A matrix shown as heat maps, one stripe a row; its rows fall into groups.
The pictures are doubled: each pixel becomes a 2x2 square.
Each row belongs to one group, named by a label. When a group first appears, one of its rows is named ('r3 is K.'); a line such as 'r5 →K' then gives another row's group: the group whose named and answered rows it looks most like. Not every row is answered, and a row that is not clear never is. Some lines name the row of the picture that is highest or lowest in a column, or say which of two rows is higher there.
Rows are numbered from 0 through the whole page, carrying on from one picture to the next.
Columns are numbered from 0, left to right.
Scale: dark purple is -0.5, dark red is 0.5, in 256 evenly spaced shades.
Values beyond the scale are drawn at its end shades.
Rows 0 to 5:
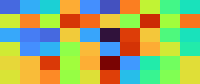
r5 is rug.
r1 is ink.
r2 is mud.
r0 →mud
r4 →rug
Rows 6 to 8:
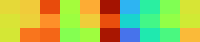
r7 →rug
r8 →rug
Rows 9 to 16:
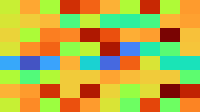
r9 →ink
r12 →rug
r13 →mud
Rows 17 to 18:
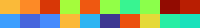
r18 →mud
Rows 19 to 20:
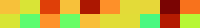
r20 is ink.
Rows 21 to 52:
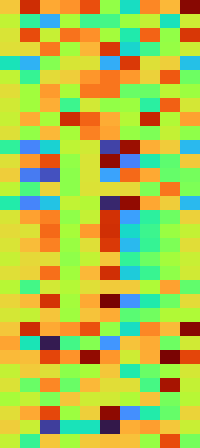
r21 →ink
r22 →mud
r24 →rug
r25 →mud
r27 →rug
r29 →ink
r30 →rug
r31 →mud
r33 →mud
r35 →mud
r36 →rug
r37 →rug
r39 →rug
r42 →rug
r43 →rug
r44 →ink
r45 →mud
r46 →ink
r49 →ink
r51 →mud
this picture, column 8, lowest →22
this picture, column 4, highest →46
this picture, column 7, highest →29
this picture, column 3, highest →29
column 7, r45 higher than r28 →Yes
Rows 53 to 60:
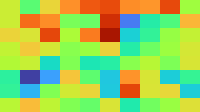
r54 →rug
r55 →rug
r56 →rug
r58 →mud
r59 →mud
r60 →rug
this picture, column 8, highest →53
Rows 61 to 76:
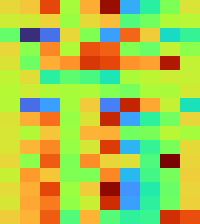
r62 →rug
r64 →rug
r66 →mud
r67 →ink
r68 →mud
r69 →rug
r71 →rug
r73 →rug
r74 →rug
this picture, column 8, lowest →63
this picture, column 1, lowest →63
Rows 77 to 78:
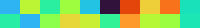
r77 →mud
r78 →mud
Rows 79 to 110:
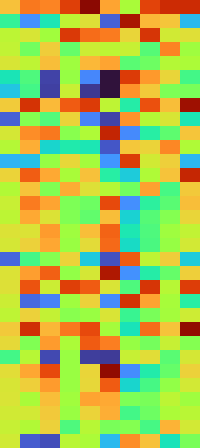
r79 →ink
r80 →mud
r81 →ink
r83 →rug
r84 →mud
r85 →mud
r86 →ink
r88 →rug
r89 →mud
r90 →mud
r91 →ink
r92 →ink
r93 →rug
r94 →rug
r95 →rug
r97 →mud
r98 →rug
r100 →mud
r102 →ink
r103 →rug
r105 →rug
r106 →rug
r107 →rug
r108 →rug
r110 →mud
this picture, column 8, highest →79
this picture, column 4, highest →79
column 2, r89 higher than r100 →Yes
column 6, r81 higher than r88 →Yes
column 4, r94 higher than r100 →No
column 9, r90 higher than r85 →No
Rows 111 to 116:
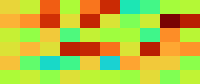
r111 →rug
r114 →ink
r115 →mud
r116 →ink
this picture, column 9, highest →112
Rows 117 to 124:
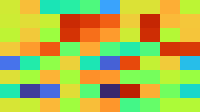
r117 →mud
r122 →rug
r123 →mud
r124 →rug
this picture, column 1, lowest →123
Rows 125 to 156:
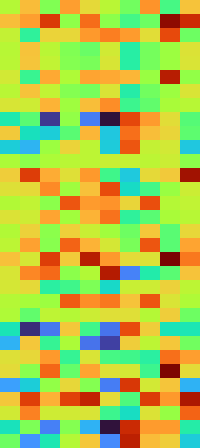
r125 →ink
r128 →rug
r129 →rug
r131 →rug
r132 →rug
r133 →mud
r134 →mud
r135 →mud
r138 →rug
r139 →ink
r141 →ink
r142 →ink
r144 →rug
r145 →mud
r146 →ink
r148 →mud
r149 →mud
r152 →mud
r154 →ink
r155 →mud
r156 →mud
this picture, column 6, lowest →144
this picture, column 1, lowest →148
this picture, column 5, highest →144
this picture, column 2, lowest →133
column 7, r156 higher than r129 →Yes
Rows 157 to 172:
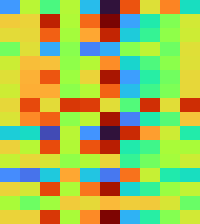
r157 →mud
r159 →rug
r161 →rug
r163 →rug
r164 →ink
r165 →rug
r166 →mud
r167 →rug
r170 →rug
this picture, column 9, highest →164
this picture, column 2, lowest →166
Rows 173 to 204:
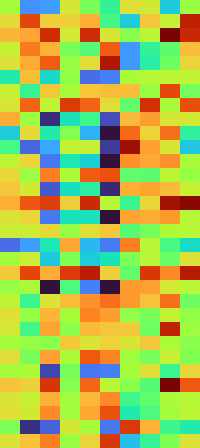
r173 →mud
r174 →ink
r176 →rug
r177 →rug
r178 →mud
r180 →ink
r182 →mud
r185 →rug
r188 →mud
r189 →rug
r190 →mud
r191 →mud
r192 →ink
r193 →mud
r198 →rug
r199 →mud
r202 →rug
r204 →rug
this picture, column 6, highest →183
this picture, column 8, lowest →173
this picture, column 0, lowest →190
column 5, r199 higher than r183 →Yes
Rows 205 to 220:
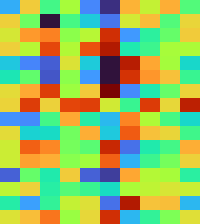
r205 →mud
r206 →mud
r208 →rug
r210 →mud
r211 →rug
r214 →mud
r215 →rug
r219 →mud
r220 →rug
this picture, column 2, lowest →206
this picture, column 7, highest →212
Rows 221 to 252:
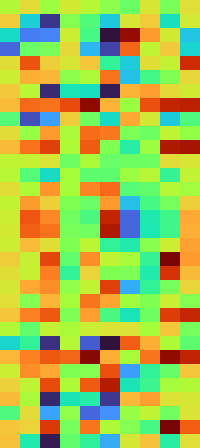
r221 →ink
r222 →mud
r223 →mud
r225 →ink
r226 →rug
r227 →mud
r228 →ink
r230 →rug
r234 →rug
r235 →rug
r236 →rug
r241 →rug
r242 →rug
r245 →mud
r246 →ink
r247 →rug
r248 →rug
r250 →mud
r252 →mud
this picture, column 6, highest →223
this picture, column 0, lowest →224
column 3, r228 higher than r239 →Yes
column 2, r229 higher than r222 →Yes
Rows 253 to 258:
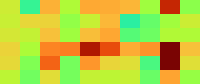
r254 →rug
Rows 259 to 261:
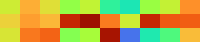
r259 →ink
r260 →ink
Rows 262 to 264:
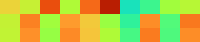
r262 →rug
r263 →ink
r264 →ink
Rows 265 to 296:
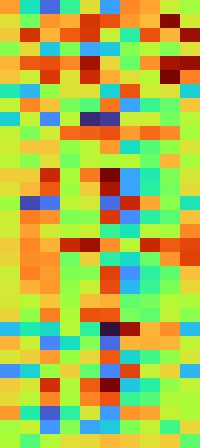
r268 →mud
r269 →ink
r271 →mud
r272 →rug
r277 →rug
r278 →rug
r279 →mud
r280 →rug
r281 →ink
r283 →ink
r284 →rug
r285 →rug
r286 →rug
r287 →rug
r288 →mud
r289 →mud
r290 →rug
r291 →mud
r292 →rug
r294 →mud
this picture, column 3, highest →282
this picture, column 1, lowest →279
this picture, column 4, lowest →273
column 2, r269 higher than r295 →Yes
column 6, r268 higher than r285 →Yes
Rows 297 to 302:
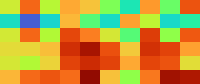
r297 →ink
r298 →mud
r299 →ink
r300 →ink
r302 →ink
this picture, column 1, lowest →298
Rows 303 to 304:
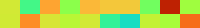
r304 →ink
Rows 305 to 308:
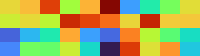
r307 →mud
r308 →mud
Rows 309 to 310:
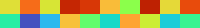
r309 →ink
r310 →mud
